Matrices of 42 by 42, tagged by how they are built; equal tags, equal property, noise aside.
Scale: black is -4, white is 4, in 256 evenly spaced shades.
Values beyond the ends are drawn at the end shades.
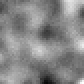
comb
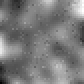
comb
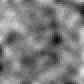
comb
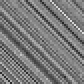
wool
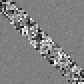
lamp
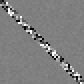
lamp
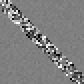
lamp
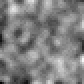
comb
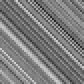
wool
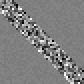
lamp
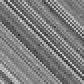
wool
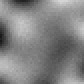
comb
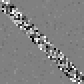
lamp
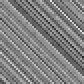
wool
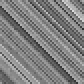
wool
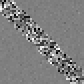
lamp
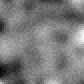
comb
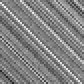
wool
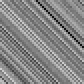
wool
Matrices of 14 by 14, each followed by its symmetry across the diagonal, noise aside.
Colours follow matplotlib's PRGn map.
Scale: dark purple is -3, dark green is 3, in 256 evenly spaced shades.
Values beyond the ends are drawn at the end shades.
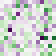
neither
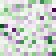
neither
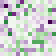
neither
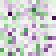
neither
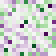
antisymmetric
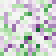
antisymmetric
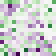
neither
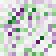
antisymmetric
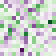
antisymmetric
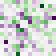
antisymmetric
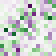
antisymmetric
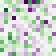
neither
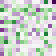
neither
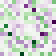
antisymmetric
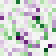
antisymmetric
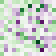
neither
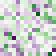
antisymmetric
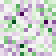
antisymmetric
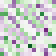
antisymmetric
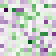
neither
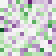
antisymmetric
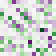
antisymmetric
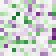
neither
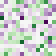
neither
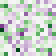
neither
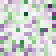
neither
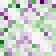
antisymmetric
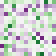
antisymmetric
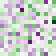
neither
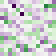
neither
